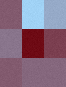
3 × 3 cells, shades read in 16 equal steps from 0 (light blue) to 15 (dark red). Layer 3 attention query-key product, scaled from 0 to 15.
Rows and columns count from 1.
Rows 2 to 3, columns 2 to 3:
15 11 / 8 8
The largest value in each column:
9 15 11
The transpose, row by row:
9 7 9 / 0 15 8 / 3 11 8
